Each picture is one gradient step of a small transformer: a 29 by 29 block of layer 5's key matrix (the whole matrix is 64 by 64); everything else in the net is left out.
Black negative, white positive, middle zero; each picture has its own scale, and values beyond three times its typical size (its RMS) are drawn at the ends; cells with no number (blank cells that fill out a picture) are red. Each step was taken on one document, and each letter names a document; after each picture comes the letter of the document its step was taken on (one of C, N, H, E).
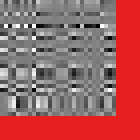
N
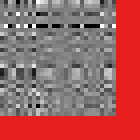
N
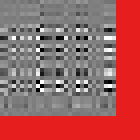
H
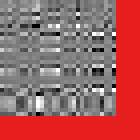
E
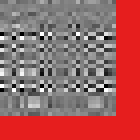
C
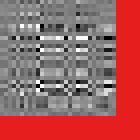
H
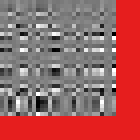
E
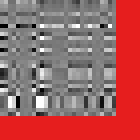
N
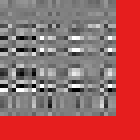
N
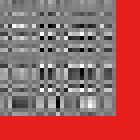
N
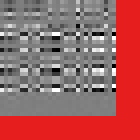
E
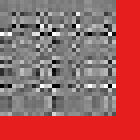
C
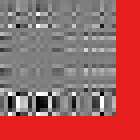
E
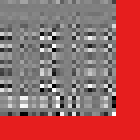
C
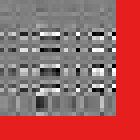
E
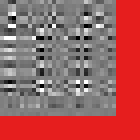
H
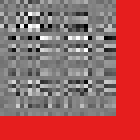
H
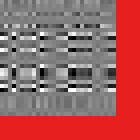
N
